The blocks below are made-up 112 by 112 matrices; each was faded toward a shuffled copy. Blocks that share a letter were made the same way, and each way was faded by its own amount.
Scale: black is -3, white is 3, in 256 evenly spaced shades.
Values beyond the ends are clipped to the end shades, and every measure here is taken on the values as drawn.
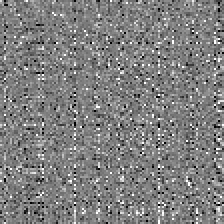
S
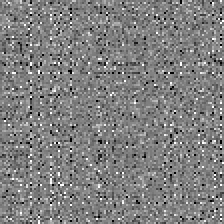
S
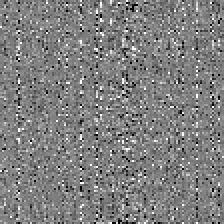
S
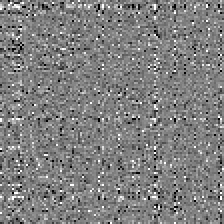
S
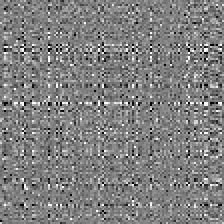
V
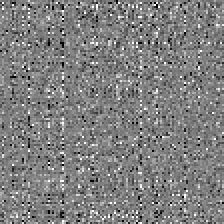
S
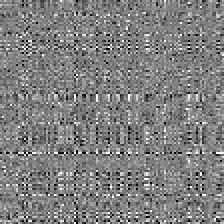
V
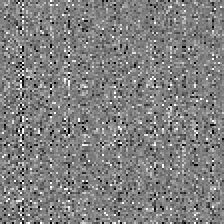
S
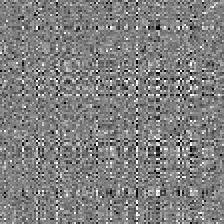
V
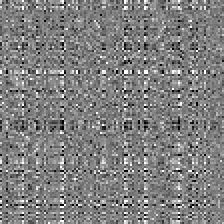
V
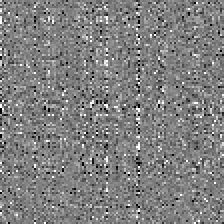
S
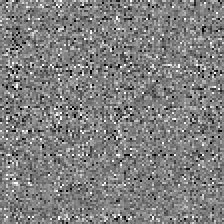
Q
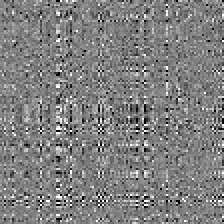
V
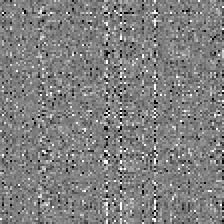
S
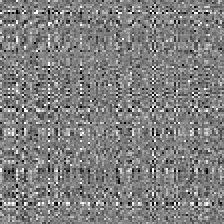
V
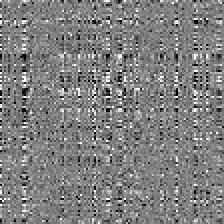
V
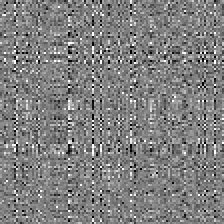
V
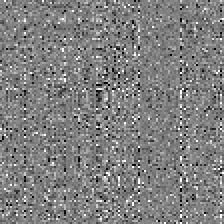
S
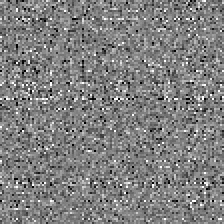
Q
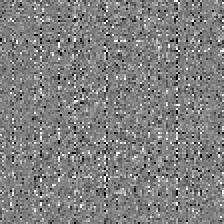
S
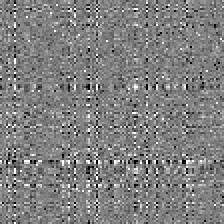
V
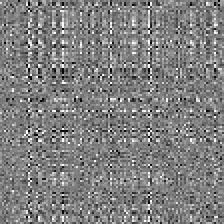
V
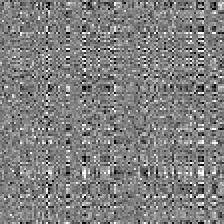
V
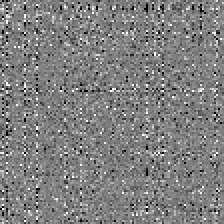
S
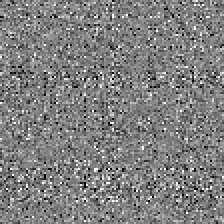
Q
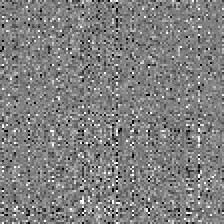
S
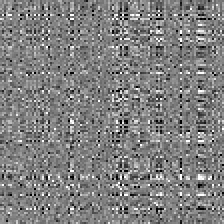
V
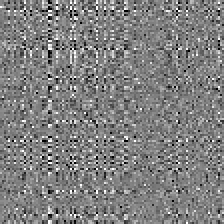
V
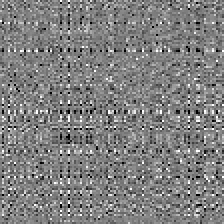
V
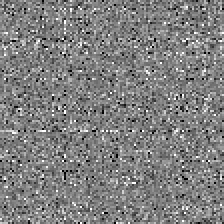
Q
